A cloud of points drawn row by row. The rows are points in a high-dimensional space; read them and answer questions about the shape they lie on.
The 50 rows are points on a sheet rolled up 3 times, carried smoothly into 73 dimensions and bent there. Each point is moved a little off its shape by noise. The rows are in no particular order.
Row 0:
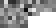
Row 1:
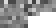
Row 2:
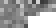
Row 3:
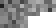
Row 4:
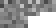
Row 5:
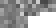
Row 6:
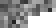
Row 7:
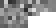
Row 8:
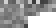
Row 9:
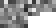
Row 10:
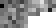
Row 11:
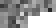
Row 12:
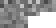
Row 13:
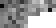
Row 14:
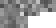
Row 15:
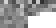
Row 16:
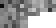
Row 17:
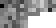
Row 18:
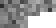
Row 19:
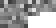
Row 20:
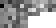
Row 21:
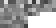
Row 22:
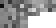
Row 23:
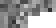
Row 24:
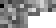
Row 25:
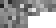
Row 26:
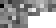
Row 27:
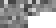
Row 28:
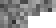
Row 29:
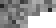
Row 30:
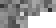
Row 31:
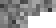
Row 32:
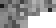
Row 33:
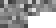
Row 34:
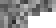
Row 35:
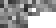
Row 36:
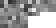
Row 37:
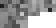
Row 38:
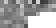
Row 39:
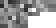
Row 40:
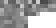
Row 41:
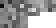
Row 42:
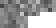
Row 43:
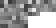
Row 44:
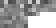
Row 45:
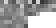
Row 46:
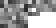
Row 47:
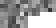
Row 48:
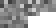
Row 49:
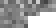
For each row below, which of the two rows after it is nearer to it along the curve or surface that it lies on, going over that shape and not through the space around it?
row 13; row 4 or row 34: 34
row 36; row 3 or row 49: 49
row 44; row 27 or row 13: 27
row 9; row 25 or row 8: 8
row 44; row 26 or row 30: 30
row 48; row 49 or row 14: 49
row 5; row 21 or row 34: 21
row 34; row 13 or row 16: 13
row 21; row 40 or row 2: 2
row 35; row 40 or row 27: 27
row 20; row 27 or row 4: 27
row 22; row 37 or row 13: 37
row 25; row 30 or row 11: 30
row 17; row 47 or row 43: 47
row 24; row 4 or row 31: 31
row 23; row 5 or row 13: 13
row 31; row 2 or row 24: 2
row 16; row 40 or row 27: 27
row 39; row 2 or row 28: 2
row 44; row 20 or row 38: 38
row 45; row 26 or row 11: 11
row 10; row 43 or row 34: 34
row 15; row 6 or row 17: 6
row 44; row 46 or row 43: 43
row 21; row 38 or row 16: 38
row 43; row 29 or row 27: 27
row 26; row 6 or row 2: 6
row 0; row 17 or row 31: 17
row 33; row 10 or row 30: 30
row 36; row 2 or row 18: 2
